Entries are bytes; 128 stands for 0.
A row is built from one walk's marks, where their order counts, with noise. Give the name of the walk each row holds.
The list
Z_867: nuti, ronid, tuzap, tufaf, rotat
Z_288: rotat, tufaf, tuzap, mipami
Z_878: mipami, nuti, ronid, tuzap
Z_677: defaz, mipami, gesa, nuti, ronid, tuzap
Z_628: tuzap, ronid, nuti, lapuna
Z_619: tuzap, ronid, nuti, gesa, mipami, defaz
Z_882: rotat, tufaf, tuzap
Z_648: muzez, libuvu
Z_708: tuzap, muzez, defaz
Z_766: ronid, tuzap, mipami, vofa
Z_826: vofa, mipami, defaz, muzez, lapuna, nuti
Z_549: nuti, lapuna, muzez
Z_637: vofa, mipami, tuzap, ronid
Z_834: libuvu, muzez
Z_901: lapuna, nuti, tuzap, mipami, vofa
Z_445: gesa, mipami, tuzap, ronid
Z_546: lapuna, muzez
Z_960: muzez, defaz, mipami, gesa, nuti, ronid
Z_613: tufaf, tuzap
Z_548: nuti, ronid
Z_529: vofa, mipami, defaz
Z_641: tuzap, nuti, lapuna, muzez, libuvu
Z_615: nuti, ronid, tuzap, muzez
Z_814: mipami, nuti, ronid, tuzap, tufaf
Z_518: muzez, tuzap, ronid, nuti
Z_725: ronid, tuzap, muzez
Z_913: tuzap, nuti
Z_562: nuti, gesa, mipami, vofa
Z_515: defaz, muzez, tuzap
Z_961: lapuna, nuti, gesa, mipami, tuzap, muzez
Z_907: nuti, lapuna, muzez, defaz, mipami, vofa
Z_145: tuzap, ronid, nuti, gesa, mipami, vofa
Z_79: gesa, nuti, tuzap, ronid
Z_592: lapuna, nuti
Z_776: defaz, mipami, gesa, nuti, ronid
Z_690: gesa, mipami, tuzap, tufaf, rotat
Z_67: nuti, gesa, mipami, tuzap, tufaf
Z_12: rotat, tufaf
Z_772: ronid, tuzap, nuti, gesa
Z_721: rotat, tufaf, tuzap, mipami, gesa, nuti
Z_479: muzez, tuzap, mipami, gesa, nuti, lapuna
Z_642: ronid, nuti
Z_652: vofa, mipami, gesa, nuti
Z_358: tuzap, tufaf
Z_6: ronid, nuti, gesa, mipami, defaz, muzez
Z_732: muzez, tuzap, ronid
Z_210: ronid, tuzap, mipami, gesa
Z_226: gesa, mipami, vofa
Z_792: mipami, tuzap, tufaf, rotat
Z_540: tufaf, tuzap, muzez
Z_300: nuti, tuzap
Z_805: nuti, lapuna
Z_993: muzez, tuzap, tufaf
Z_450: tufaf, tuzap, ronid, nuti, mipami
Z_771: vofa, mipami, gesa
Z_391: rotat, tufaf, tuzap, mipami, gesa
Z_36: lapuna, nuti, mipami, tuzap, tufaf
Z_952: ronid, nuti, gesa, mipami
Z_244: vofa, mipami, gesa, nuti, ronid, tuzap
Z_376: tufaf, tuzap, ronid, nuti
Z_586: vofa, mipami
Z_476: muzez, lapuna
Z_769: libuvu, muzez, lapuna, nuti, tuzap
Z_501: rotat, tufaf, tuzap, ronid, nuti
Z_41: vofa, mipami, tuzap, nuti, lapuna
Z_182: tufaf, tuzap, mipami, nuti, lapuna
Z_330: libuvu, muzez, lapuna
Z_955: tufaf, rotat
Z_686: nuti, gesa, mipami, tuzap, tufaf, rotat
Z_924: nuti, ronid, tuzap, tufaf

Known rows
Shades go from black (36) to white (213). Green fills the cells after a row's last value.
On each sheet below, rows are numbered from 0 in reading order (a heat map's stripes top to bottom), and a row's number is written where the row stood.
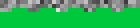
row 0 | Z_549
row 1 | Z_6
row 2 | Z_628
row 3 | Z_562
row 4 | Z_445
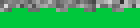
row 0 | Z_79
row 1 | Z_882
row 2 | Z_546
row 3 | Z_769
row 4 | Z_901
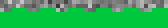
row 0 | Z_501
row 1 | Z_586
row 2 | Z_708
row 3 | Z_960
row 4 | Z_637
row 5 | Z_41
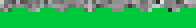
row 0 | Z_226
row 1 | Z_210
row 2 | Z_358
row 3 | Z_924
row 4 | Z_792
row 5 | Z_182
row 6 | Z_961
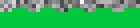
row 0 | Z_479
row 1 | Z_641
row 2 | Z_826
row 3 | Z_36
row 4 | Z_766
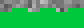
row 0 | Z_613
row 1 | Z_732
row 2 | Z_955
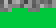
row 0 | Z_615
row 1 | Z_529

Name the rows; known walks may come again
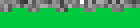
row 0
Z_244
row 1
Z_771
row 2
Z_826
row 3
Z_615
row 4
Z_652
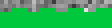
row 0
Z_548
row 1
Z_677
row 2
Z_792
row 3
Z_628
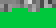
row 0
Z_913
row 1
Z_145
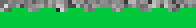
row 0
Z_79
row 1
Z_805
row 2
Z_67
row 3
Z_12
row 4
Z_445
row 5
Z_901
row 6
Z_330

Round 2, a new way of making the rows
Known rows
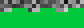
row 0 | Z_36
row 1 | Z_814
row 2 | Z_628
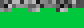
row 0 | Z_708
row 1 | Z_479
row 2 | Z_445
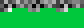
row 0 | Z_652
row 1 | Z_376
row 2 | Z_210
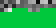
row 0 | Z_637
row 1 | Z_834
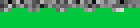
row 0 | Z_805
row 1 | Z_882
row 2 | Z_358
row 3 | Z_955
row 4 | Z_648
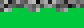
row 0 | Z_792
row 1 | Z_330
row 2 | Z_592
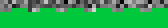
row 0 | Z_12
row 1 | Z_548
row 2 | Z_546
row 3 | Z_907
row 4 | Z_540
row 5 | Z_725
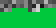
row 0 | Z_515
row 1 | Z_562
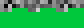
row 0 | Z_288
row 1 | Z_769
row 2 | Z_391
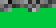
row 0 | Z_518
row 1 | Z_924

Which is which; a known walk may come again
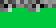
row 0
Z_826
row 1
Z_391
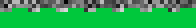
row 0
Z_708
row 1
Z_814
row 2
Z_648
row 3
Z_445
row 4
Z_907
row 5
Z_628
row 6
Z_924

